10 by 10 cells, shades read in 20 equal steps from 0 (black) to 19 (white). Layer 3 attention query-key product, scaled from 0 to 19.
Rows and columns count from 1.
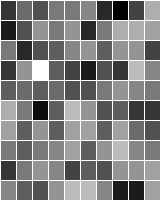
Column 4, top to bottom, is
9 9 7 7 8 7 7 10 10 11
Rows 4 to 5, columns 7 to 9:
6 4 14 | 9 11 10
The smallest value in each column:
2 3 1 7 5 2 3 0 2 4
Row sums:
67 89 80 82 81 76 94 98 86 88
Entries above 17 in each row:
0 0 0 1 0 0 0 0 0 0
